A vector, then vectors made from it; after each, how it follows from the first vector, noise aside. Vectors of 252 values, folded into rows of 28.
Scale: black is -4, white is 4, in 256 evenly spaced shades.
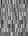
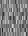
wrapped around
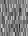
wrapped around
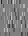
partly zeroed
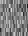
wrapped around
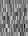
wrapped around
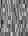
copied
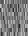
wrapped around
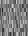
wrapped around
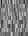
copied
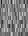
copied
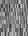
wrapped around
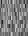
copied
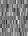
wrapped around
